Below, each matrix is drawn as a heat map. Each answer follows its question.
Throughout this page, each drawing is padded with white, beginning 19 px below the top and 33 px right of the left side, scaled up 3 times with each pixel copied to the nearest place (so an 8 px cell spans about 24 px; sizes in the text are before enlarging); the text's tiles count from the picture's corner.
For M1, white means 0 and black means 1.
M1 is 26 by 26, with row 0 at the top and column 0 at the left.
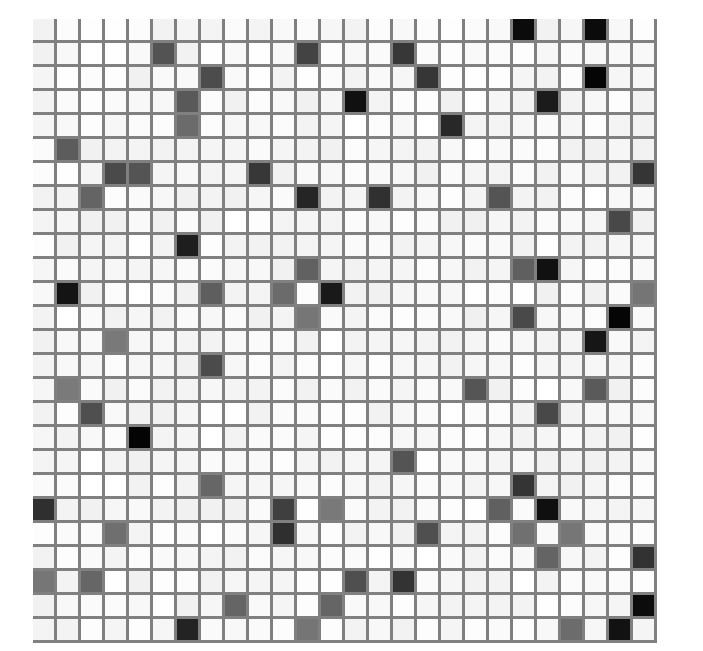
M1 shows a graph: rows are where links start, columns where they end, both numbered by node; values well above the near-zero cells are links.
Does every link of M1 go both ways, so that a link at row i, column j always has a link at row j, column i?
yes
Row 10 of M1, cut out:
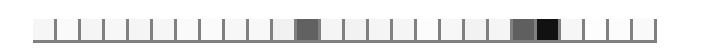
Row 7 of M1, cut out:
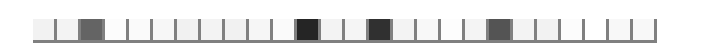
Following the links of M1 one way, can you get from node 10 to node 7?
yes
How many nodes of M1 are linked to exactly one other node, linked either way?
6
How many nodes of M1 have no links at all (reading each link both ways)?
0
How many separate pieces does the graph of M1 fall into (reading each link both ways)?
1
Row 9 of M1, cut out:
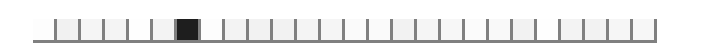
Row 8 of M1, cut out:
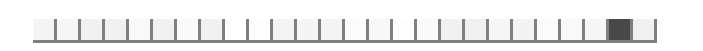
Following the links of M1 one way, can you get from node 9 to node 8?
yes
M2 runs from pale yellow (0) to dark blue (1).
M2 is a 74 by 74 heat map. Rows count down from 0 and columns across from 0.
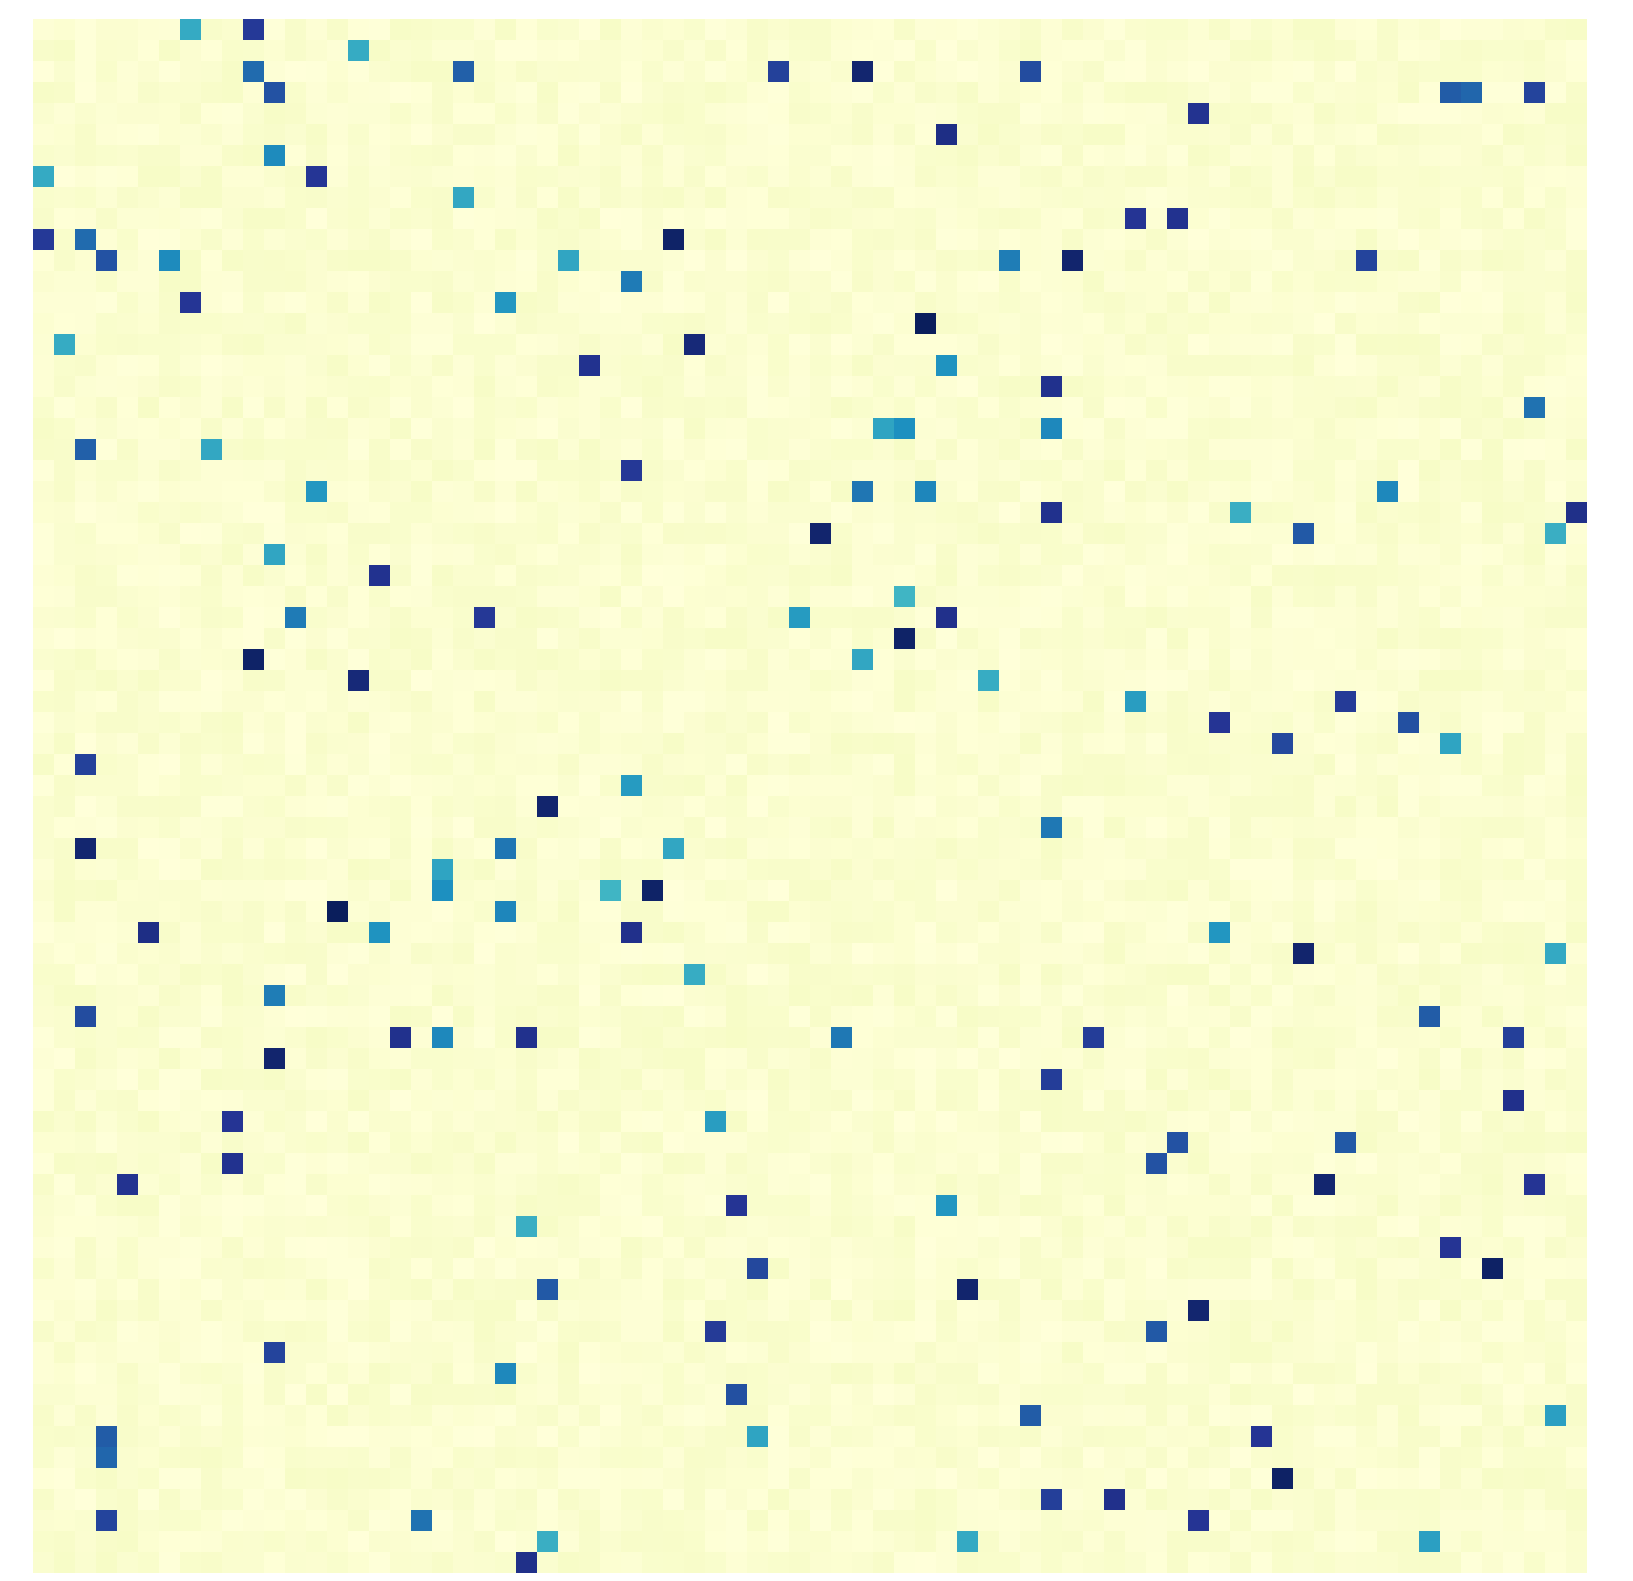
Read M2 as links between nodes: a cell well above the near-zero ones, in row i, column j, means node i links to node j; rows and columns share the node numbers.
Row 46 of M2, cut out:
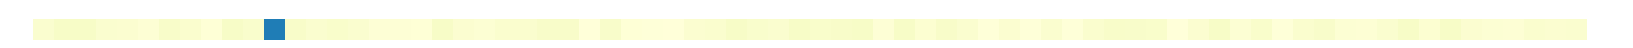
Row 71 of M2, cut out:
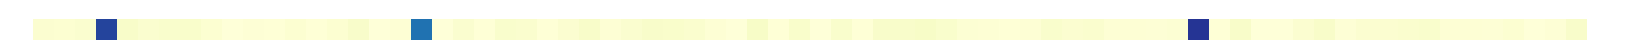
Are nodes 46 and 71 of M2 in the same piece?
yes
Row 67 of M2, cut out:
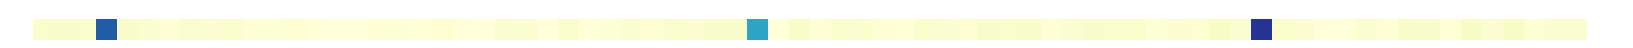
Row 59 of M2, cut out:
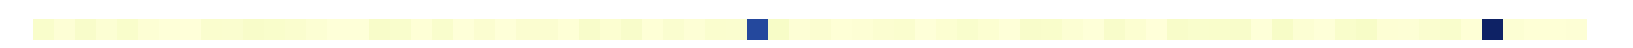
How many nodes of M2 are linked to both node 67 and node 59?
1
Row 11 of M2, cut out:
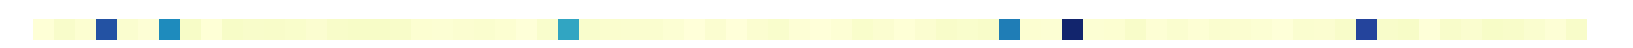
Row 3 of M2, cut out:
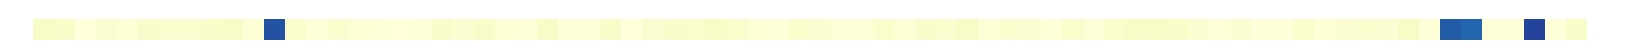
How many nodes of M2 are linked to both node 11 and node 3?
0
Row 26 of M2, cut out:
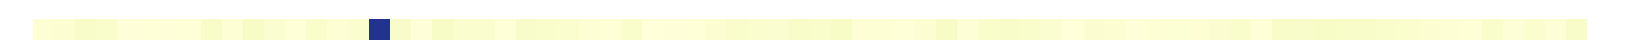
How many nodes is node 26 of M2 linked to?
1
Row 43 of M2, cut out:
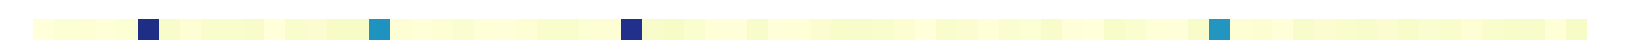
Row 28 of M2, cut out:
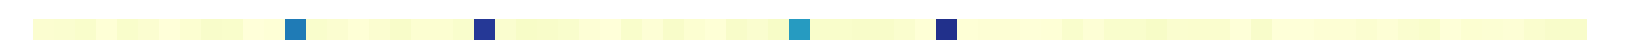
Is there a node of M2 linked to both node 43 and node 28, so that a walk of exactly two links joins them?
no
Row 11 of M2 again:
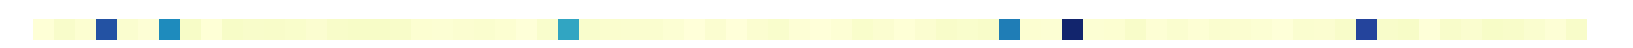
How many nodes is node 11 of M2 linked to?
6
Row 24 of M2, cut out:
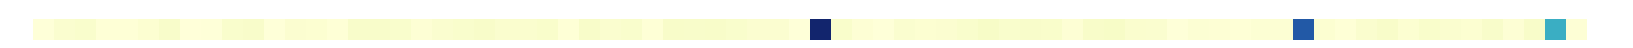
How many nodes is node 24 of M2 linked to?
3
